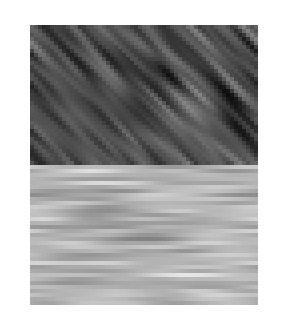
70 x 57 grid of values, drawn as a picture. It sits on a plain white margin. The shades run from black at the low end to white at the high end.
It is made of 2 by 1 panels. Panel 1,1: low, slanting down to the right. Panel 2,1: high, streaked across.
